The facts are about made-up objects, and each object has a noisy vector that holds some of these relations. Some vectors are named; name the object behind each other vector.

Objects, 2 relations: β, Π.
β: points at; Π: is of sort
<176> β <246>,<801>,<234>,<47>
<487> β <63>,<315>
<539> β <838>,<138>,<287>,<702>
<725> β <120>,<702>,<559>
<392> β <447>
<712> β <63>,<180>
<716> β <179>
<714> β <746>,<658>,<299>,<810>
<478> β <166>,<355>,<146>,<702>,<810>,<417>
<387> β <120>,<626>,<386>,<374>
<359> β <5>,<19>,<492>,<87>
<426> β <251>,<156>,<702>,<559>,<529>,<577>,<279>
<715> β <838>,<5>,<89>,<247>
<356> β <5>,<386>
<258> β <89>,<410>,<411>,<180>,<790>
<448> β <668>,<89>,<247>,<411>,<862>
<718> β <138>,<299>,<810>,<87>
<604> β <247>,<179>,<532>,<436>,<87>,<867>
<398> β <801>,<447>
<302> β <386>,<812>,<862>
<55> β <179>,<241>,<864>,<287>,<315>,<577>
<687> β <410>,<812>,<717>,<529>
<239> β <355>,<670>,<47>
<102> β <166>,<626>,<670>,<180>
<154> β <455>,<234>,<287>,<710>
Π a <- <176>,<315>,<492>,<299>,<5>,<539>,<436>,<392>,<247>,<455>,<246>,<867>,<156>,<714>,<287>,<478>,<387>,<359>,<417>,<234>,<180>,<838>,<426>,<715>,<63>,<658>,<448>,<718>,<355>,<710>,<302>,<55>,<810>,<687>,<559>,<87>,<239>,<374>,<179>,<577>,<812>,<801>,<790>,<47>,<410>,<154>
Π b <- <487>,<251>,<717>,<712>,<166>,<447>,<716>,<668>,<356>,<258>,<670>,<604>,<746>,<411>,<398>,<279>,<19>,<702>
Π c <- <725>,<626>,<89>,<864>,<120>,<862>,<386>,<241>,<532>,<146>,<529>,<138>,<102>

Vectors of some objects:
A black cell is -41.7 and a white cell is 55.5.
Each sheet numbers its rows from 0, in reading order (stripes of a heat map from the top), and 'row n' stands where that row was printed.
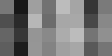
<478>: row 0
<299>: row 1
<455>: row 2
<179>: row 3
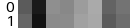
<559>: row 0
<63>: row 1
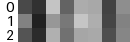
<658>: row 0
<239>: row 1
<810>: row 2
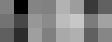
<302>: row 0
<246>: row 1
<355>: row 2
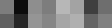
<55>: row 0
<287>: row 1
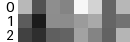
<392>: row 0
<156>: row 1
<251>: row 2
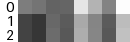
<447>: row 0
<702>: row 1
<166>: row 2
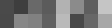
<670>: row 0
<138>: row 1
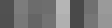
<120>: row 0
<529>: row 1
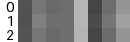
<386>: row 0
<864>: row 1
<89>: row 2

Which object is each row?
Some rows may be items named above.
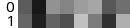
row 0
<247>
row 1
<716>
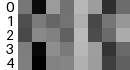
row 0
<359>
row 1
<529>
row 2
<146>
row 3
<715>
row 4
<687>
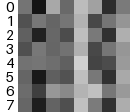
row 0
<718>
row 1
<529>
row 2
<604>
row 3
<529>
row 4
<102>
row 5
<356>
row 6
<234>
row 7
<716>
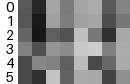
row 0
<417>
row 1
<492>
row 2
<356>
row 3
<801>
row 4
<138>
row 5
<658>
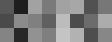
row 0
<87>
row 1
<146>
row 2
<154>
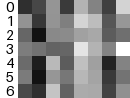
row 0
<746>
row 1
<176>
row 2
<63>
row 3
<447>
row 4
<714>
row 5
<539>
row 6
<658>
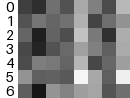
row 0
<19>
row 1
<862>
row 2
<716>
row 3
<717>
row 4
<532>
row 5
<398>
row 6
<5>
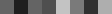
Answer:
<716>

